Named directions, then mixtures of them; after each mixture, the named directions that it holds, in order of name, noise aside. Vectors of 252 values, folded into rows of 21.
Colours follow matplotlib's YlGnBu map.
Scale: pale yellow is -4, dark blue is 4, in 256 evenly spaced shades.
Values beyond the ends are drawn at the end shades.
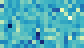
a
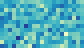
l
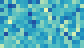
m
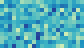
a, l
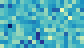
a, m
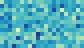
a, l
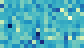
a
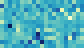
a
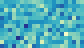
l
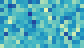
m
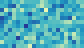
l, m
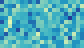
a, m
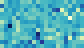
a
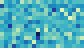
a, l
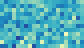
l
